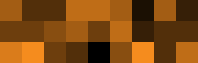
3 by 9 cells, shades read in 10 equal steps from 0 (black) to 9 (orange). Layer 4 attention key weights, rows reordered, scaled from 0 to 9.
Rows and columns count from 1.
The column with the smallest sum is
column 5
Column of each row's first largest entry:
4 6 2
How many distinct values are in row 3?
7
